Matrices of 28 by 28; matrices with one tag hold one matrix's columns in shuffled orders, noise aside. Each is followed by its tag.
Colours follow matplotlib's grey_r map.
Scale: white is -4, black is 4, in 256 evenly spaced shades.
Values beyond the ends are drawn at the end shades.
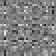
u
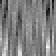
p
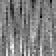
p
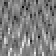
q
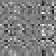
u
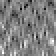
q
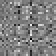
u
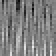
p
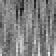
p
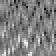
q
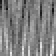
p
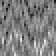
q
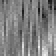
p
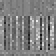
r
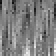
p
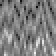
q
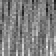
p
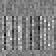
r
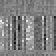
r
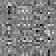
u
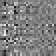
u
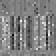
r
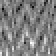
q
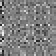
u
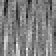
p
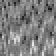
q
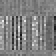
r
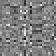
u
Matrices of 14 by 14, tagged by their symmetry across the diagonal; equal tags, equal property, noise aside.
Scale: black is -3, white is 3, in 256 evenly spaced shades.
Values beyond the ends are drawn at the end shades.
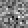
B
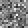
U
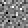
B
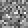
U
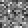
U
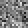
B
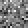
U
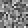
B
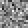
U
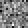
U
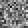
U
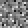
B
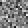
B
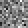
U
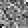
B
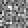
U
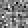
B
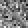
B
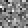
B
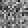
U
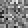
B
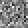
U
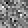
B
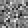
B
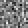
U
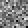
U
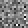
B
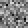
U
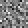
B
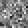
U
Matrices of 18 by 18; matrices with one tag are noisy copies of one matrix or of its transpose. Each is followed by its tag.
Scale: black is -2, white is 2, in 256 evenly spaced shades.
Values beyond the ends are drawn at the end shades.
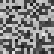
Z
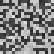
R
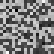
Z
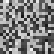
Z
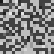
R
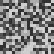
R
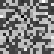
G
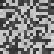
G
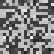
G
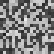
G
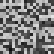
Z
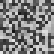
R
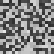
R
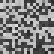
Z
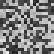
G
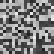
Z
